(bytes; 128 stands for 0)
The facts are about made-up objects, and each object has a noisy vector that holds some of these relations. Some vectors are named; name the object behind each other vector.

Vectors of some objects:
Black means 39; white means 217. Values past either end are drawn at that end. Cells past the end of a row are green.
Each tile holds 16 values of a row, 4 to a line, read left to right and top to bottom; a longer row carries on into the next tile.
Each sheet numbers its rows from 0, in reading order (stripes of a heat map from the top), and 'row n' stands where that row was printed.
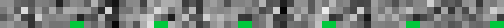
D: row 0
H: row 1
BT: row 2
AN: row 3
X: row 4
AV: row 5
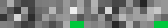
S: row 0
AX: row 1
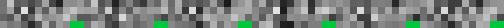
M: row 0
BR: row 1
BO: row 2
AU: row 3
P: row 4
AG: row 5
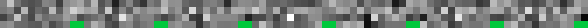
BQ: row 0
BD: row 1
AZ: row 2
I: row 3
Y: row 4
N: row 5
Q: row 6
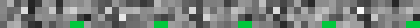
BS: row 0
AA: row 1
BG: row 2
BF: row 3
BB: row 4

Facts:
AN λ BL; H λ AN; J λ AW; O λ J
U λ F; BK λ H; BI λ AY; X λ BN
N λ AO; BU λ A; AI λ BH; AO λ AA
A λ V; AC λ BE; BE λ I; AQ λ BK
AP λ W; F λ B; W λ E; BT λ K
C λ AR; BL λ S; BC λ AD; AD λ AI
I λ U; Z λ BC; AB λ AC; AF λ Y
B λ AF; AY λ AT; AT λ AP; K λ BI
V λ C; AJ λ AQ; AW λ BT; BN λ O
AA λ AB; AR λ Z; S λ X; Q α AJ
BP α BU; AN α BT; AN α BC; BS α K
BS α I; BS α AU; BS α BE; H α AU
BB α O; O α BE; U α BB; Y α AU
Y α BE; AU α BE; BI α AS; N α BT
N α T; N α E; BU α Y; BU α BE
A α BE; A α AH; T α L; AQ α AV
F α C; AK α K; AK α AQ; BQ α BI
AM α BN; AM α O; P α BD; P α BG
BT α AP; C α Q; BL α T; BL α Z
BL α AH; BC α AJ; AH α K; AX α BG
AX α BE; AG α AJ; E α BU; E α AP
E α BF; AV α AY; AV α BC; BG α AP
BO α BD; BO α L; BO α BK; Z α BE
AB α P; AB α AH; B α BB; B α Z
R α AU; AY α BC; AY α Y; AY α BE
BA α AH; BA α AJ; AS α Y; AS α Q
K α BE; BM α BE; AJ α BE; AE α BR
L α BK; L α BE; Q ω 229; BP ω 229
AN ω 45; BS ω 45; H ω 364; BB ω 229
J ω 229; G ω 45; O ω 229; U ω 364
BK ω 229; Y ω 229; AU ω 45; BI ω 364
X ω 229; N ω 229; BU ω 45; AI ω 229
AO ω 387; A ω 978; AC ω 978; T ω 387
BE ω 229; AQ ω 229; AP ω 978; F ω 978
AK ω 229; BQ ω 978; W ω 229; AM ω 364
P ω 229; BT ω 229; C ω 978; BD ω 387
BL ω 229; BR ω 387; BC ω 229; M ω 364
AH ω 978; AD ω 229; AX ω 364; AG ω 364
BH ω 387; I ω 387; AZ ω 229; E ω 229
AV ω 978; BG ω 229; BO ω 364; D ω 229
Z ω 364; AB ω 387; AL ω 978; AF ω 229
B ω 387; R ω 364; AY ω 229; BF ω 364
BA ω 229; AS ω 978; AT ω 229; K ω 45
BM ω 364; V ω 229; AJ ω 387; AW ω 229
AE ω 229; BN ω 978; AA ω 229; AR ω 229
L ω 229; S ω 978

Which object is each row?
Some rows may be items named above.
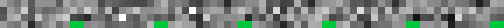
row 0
E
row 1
AB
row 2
BB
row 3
AG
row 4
Q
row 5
AF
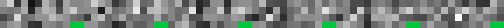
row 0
K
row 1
A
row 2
BS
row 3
BN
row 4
O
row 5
BE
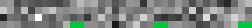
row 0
AB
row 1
AY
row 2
U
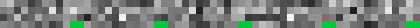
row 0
AH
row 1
AA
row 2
G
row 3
B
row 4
A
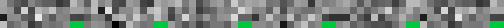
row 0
N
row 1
Z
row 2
AP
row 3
AY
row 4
F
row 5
N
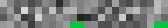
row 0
BA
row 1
AC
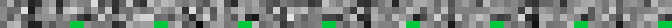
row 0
AU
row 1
BI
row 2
BC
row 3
N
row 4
AQ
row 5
AT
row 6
BK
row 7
W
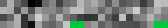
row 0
AJ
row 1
F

